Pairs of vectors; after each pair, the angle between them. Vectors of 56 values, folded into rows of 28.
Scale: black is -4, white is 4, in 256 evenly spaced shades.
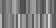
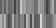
partly opposed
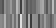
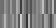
nearly parallel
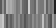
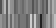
orthogonal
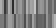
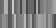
nearly opposite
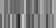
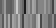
partly opposed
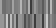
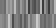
orthogonal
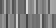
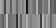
nearly opposite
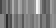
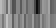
nearly opposite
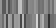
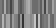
partly opposed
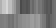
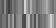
partly opposed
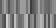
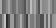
nearly opposite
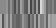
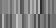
nearly opposite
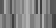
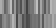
nearly opposite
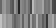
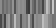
partly opposed
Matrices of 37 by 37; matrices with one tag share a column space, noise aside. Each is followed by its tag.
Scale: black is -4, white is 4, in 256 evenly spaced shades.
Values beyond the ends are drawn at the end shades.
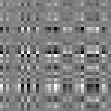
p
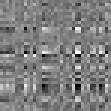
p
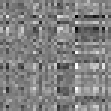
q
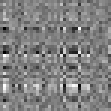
p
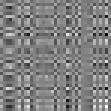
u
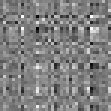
q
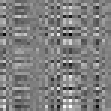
u
